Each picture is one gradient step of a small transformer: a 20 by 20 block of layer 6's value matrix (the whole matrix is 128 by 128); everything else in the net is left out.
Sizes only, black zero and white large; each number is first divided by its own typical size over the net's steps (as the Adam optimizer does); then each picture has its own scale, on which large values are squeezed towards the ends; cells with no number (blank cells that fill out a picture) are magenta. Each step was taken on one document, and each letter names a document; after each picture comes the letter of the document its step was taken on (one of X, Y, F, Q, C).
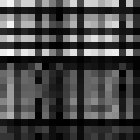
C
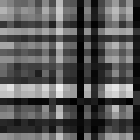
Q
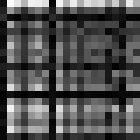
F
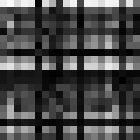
C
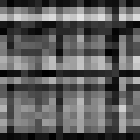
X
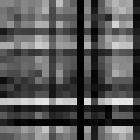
Q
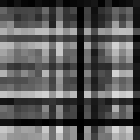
Q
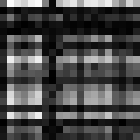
F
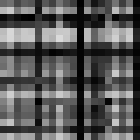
Q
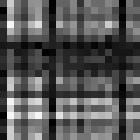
F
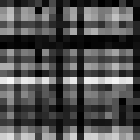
C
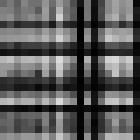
Q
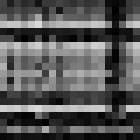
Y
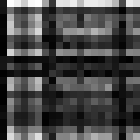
F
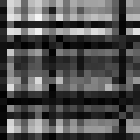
F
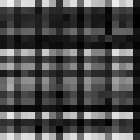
C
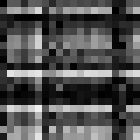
Y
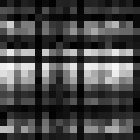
C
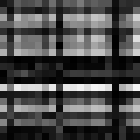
Y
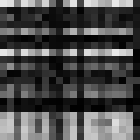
C
